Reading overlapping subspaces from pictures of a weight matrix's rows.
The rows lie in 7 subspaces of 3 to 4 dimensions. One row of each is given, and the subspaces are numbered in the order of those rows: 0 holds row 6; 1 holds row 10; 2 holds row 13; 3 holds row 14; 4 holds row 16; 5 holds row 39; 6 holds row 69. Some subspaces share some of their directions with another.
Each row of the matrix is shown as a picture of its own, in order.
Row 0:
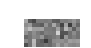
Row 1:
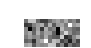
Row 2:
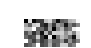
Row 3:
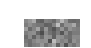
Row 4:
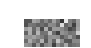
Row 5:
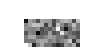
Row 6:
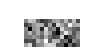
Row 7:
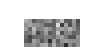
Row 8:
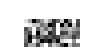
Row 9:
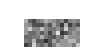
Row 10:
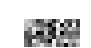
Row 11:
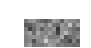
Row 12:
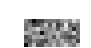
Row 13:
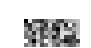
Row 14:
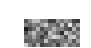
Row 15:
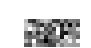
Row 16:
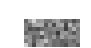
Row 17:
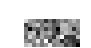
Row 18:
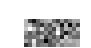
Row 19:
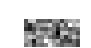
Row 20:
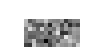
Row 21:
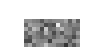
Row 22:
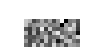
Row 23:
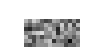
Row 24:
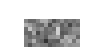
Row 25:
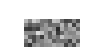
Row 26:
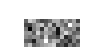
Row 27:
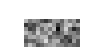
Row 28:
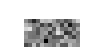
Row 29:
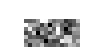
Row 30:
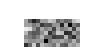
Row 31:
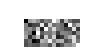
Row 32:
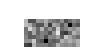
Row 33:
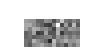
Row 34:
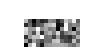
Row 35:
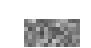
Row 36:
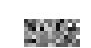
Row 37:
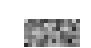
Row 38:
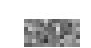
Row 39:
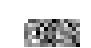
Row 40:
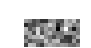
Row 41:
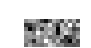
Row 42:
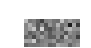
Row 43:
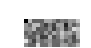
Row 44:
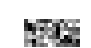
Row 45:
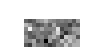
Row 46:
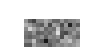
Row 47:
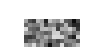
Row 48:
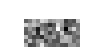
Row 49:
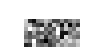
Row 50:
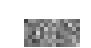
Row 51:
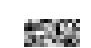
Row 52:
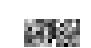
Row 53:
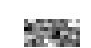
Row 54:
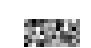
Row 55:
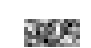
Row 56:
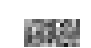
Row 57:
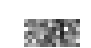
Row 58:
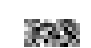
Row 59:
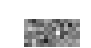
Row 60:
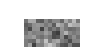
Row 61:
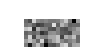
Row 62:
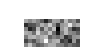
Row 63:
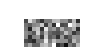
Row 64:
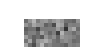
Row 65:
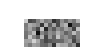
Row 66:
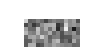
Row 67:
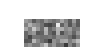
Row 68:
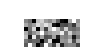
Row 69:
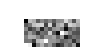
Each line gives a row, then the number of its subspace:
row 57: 4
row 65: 5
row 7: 0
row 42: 3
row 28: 3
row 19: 0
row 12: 4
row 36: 3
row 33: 1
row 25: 6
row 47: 0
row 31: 5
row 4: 0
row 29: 3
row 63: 5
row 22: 0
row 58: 3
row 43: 2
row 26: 5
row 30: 3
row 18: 3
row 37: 6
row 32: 6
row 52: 1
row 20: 6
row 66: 2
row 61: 1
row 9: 6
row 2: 2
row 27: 2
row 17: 5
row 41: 6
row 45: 5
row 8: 1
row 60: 0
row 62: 2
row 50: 5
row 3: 1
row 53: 0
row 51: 6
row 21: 0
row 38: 0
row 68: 1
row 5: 6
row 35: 1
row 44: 0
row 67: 0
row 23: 6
